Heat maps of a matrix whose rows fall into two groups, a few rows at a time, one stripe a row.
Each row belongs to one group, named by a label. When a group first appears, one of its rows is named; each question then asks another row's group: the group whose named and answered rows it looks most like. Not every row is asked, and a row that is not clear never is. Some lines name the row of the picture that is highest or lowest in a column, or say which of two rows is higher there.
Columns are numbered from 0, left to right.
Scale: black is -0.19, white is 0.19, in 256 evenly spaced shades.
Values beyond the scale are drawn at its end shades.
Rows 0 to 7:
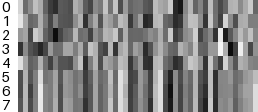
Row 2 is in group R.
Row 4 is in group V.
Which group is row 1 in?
V
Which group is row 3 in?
V
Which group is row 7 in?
V
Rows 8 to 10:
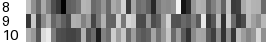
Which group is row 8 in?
R
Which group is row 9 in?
V
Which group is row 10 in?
R
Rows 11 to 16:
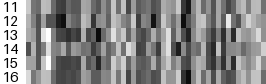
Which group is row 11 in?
R
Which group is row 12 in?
R
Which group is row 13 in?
R
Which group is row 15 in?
R
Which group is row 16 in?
R
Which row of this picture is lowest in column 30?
14
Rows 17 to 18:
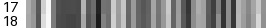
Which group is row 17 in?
R
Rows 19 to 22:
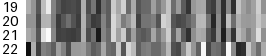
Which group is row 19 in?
R
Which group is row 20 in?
R
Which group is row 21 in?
R
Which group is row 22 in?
V
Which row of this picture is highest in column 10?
22
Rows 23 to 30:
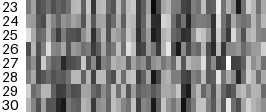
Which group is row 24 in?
V
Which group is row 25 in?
V
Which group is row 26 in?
V
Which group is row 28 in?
V
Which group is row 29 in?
R
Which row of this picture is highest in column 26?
27
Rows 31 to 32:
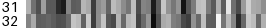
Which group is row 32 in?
V
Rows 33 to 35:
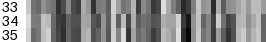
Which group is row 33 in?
R
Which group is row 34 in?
R
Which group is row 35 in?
R
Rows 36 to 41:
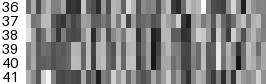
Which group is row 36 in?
V
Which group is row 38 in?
V
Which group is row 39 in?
V
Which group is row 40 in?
V
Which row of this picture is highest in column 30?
37
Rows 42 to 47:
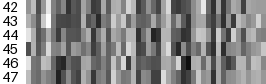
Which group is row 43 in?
R
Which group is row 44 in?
V
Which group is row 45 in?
V
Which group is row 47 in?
R
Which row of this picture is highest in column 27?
47
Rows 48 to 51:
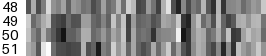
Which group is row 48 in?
V
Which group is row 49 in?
R
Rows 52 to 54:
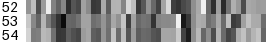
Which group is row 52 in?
V
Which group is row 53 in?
R
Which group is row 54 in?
R
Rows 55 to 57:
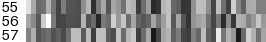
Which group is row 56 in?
R
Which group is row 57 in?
V
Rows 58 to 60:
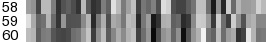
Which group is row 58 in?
R
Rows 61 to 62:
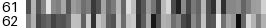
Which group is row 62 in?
V
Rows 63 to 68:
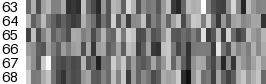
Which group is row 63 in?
V
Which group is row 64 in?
R
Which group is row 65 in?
V
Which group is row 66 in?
V
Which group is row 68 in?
R
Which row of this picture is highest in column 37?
64
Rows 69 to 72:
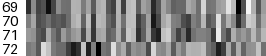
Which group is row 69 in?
V
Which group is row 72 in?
R
